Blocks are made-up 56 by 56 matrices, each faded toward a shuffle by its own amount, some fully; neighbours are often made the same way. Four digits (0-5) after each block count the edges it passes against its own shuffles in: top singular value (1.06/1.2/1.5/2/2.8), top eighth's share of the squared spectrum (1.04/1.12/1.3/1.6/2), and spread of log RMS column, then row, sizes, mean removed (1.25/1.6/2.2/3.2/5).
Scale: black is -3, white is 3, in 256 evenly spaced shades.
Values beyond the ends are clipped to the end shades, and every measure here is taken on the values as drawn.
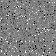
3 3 1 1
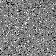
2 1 0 0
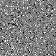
3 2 1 1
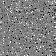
1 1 0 0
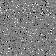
1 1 0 1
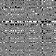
4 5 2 3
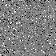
1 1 0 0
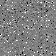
1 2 1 1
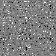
2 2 2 2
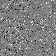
0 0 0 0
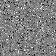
0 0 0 0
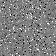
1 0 0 0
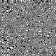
4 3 2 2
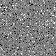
2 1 0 0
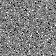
1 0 0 0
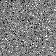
0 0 0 0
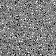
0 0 0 0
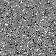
1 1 0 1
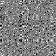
4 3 2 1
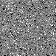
1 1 0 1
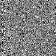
1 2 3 0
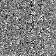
1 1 2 0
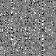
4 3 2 1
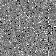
3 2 1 0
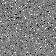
0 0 0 0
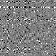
4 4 2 2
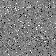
2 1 0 0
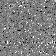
2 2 0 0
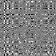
4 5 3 3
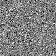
0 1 0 0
